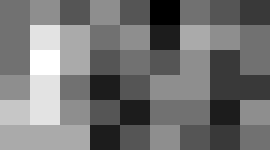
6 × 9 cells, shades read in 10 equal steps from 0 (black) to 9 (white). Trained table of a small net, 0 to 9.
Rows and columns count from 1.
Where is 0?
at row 1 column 6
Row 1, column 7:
4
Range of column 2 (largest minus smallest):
4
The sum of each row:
29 43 40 35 38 36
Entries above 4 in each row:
2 5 3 4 4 4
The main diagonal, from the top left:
4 8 6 1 1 5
